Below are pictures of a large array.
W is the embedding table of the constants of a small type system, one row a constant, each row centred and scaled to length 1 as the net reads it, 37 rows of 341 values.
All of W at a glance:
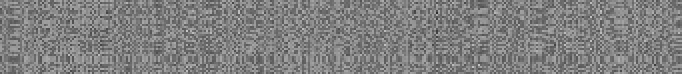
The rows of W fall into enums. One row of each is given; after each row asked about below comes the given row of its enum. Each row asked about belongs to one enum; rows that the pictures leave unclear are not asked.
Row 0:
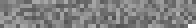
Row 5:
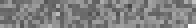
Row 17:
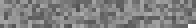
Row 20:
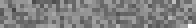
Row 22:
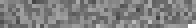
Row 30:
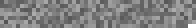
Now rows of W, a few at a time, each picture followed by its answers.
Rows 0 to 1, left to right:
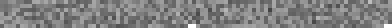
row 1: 20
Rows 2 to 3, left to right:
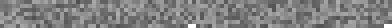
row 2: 0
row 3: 17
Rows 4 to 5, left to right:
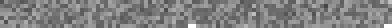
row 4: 30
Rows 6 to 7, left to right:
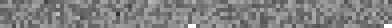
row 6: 5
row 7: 0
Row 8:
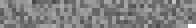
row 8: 20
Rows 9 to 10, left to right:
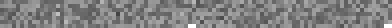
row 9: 5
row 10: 30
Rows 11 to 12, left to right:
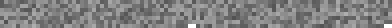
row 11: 30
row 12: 17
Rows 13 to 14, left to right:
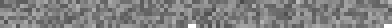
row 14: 5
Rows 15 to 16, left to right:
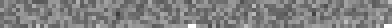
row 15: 22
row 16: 5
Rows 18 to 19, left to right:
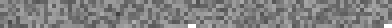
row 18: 22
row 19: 30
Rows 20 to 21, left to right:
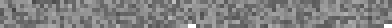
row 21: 17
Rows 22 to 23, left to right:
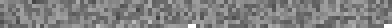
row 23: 17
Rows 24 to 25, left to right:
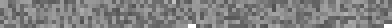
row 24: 20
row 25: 17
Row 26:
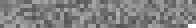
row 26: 0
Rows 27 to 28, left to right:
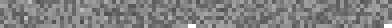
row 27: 20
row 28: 30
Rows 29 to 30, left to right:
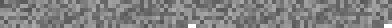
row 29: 30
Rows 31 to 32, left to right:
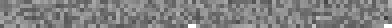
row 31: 0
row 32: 20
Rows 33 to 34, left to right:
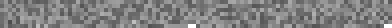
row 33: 22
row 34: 0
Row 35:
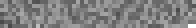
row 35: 22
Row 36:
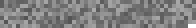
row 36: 30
